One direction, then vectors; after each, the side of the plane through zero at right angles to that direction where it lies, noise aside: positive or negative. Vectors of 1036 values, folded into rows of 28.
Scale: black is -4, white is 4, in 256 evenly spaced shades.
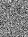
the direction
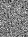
negative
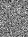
negative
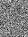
positive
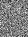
negative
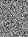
negative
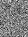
positive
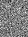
negative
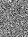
positive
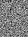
negative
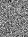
negative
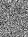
positive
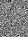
negative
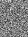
positive
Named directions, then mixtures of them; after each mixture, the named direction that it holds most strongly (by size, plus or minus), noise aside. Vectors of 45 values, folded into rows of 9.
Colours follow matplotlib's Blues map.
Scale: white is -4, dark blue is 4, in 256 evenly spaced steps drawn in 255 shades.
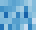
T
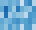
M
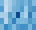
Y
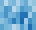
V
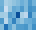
Y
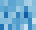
T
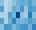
Y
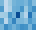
Y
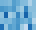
T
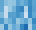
T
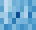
Y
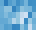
V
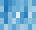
Y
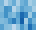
V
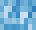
V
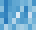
Y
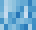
Y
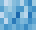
Y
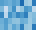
M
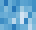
V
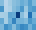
Y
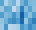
V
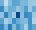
T
